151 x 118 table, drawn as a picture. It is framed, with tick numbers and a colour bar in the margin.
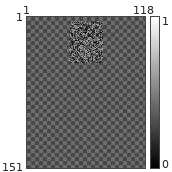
Mirror symmetry: none. Roughest part: top middle. Slope: none. Odd rows or columns: none. Odd patch: rougher, in the top middle. Grain: checkered.
